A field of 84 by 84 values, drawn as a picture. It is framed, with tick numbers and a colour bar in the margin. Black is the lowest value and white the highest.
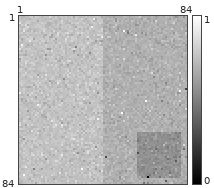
Odd patch: lower, in the bottom right. Seam: vertical, 50% of the way across, the left part higher. Stripes: none. Ninth with the lowest average: bottom right. Average level on the scale: 70%.
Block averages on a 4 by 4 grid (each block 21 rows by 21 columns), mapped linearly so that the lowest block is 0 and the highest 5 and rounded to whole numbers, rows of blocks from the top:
5 5 3 3
5 5 3 3
5 5 3 2
5 5 2 0
